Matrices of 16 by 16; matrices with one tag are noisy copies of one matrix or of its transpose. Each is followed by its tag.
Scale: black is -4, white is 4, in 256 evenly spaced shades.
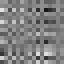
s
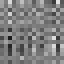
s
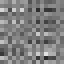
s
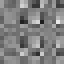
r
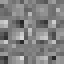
r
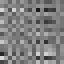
s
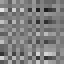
s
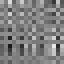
s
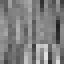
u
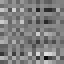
s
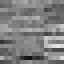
u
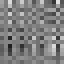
s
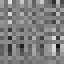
s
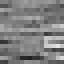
u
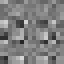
r
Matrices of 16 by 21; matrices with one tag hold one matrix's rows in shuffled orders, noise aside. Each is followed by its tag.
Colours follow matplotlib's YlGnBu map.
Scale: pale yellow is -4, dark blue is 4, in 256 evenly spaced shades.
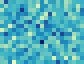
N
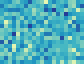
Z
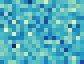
Z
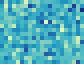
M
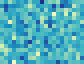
N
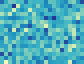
Z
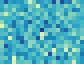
N
